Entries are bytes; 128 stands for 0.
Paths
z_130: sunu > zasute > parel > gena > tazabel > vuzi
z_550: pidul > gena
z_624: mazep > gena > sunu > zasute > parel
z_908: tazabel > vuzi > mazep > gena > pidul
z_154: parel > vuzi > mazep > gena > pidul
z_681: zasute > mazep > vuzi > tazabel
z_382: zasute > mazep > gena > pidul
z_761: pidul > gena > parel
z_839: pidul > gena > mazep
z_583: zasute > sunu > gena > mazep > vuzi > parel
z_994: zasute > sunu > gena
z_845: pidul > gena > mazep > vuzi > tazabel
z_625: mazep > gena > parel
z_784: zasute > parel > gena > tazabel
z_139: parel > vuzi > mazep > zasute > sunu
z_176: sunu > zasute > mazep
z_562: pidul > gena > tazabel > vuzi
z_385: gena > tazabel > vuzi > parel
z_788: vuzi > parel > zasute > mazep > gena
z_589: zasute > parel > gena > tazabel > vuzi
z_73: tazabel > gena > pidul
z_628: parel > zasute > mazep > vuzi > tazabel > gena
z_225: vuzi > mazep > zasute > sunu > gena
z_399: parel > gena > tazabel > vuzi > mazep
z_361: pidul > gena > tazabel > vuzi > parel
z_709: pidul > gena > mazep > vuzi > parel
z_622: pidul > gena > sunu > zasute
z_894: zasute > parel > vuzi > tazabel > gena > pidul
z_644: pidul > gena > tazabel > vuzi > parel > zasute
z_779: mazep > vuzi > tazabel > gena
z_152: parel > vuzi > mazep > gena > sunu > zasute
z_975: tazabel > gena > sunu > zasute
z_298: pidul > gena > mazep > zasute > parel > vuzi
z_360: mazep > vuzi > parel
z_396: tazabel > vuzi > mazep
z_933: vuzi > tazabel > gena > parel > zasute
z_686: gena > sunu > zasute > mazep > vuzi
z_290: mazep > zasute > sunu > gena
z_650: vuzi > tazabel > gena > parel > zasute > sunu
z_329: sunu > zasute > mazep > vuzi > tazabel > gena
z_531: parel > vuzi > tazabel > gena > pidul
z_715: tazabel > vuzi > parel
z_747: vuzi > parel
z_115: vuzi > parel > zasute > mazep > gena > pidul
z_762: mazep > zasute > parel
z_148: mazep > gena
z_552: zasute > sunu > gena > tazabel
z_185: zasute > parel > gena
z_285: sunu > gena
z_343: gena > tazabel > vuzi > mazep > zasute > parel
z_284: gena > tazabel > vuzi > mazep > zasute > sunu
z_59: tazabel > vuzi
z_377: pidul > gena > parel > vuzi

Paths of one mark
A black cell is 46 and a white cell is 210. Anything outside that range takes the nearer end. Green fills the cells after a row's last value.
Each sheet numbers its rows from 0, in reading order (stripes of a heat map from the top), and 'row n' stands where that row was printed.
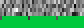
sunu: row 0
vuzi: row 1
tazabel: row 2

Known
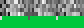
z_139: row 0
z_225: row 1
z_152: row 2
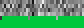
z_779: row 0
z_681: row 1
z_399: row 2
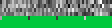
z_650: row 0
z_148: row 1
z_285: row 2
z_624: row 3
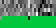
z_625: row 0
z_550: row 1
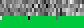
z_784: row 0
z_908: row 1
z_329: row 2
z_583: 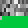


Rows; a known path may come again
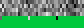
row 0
z_975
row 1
z_788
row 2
z_845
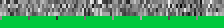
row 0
z_385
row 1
z_284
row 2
z_779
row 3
z_290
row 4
z_644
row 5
z_399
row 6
z_622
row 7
z_681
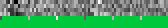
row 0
z_361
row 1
z_650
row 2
z_784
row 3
z_225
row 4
z_115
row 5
z_894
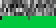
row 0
z_839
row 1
z_382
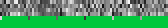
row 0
z_762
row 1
z_709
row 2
z_329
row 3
z_396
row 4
z_624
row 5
z_360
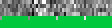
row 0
z_298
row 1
z_176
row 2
z_152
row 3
z_628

